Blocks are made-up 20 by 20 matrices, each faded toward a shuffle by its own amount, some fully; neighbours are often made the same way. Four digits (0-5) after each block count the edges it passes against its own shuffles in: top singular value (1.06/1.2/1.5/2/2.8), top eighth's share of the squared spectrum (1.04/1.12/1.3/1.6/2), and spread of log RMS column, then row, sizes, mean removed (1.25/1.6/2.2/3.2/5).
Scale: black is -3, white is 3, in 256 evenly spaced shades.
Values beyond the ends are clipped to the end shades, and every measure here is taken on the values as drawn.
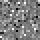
0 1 0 0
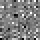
3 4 2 2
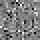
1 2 0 0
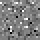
0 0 0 0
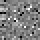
2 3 0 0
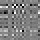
4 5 3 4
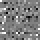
3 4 2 2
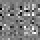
3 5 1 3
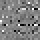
3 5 0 2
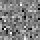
0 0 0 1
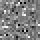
1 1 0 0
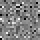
2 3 0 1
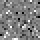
0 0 0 0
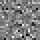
2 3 1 0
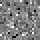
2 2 0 0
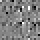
3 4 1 2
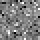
0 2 0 0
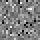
0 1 0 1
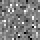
0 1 0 0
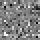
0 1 0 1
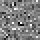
0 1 0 0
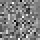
1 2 1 0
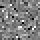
0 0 0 0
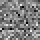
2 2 0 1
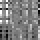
4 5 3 1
